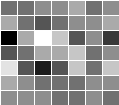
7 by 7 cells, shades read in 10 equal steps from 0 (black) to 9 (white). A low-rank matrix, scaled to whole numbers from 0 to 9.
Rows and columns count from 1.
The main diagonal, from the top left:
4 4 9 6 7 5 4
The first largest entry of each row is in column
5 1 3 5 1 1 1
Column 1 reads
4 6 0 3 8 6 5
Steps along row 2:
down down up up same up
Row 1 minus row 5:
-4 1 4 2 -1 0 -2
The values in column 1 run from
0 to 8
